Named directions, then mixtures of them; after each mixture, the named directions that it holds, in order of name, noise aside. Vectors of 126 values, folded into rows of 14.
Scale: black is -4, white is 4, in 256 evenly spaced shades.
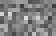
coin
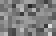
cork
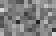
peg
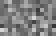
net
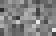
peg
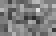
coin, net, peg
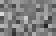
coin, cork, net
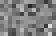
cork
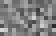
net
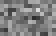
coin, net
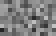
net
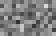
cork, peg
